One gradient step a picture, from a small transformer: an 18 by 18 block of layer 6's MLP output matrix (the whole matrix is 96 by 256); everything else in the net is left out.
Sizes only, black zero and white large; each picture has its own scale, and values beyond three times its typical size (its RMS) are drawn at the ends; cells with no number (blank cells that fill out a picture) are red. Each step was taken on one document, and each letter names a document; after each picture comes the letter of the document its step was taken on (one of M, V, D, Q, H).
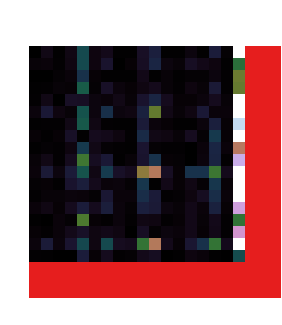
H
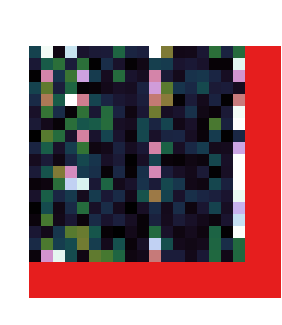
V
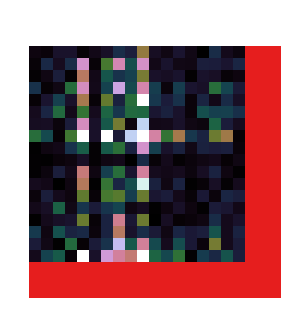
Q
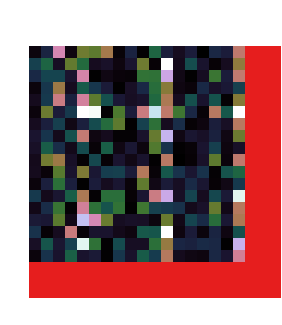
V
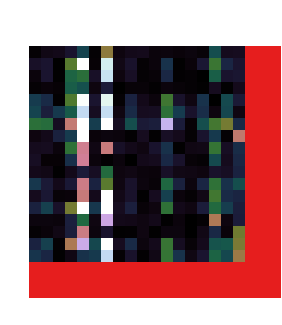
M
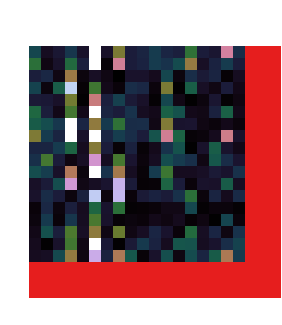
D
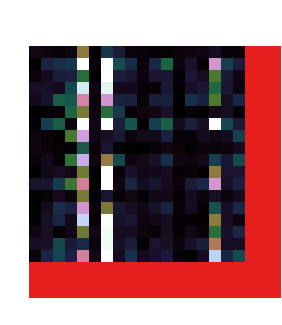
M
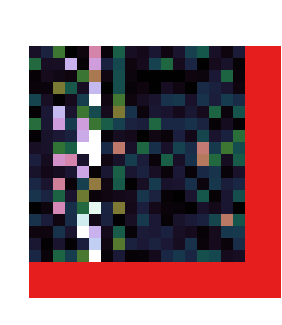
D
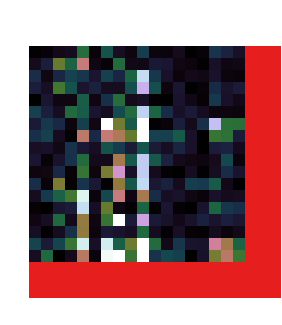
Q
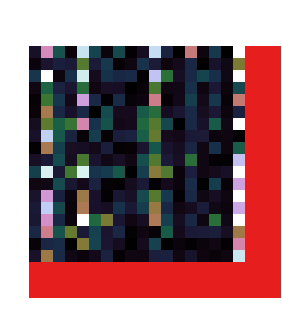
V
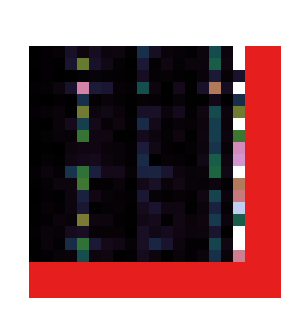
H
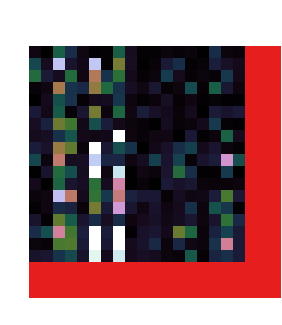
D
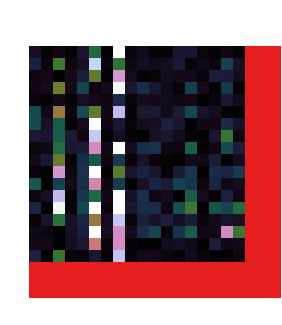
D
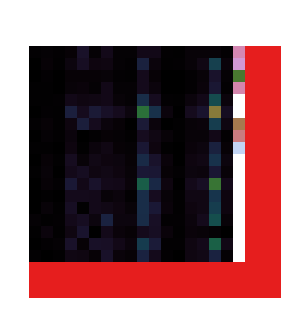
H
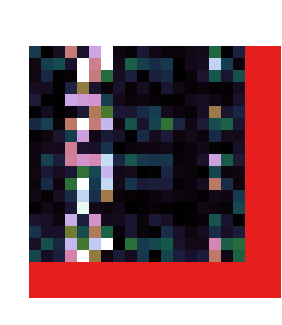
M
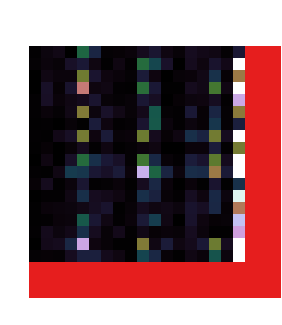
H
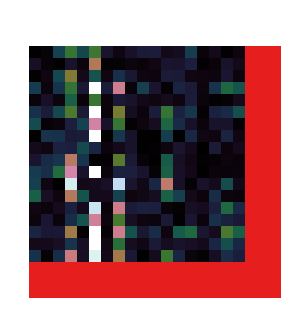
D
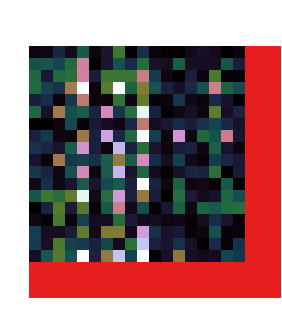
Q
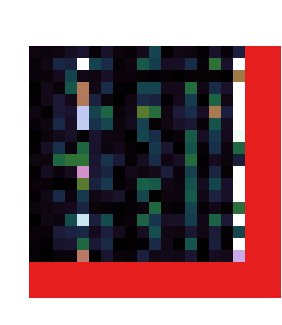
H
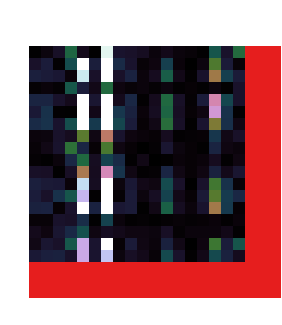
M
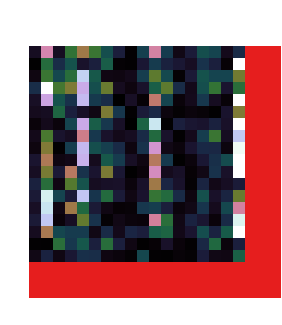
V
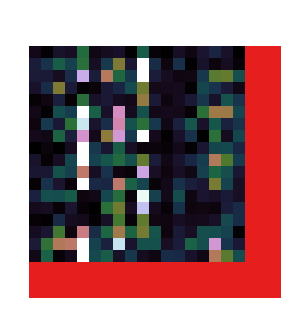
Q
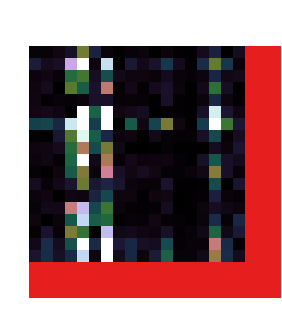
M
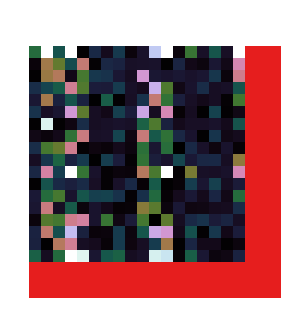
V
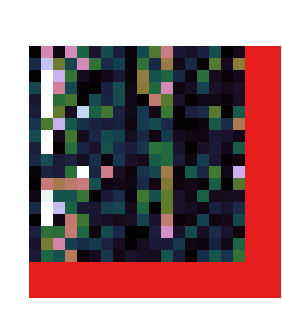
V
